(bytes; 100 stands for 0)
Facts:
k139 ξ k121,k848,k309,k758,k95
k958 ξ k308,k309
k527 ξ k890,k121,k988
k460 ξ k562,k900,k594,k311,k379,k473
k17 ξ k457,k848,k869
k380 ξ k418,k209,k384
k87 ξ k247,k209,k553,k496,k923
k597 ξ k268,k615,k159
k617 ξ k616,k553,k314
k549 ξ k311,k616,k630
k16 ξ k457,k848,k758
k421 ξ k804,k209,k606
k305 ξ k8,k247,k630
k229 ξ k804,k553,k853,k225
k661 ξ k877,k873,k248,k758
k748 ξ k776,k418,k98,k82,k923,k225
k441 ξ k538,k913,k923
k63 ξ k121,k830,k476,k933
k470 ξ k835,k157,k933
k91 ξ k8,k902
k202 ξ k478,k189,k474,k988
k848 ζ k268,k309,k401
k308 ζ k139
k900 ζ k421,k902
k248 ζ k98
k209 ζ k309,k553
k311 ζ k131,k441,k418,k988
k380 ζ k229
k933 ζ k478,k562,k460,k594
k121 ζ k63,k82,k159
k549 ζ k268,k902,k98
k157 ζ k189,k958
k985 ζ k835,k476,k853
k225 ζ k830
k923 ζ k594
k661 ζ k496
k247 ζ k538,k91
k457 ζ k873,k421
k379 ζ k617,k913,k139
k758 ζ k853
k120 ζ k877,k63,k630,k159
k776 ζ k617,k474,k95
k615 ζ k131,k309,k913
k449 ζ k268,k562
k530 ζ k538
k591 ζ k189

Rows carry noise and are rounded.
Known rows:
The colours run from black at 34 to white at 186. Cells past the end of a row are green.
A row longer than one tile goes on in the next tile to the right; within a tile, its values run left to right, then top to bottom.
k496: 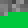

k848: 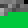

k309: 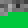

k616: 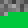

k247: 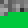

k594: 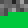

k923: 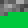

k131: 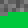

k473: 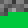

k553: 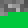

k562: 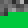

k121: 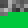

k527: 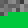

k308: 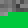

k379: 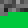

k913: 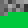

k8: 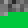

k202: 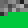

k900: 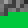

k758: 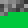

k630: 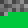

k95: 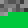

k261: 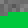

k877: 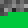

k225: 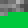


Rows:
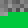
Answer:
k830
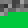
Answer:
k268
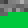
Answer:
k82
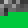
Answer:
k311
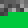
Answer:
k460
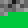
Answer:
k902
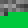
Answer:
k418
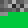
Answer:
k157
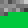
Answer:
k538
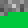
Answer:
k853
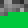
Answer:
k988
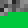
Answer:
k159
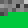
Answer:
k441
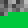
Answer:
k63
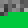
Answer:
k549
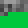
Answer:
k985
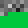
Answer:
k933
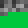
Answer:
k478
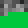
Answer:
k189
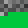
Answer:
k615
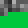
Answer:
k661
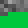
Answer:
k120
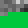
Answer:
k776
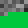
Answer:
k474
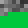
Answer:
k457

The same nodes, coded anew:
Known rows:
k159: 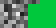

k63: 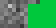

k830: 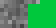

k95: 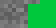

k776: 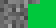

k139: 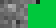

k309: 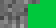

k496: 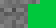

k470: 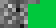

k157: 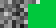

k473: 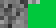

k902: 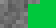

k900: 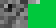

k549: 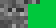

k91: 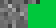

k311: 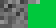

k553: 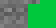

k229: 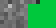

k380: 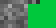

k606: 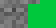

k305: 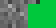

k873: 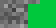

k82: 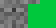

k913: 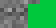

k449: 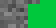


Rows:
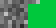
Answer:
k933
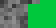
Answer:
k530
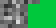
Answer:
k478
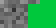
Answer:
k98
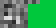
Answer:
k189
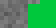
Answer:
k8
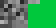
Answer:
k379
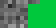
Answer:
k848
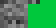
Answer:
k661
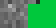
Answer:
k617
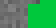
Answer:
k131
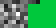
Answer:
k597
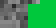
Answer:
k247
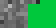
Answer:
k421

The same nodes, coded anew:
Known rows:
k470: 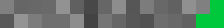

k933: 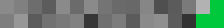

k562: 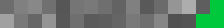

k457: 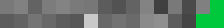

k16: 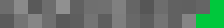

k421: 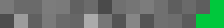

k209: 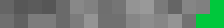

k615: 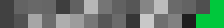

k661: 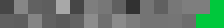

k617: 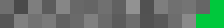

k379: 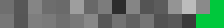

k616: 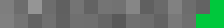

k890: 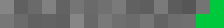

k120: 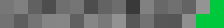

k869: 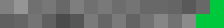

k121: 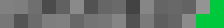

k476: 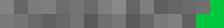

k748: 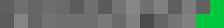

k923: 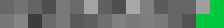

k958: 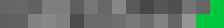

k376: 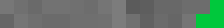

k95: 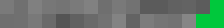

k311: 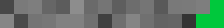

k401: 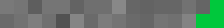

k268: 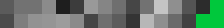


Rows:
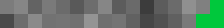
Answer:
k139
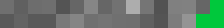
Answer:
k913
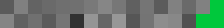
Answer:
k758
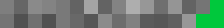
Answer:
k538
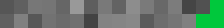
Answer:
k98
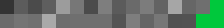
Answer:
k549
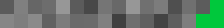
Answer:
k91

